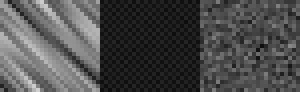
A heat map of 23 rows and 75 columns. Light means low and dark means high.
The table splits into one row of 3 panels. Panel 1,1: middling, slanting down to the right, strong in contrast. Panel 1,2: very high, checkered, faint in contrast. Panel 1,3: high, fine-grained.
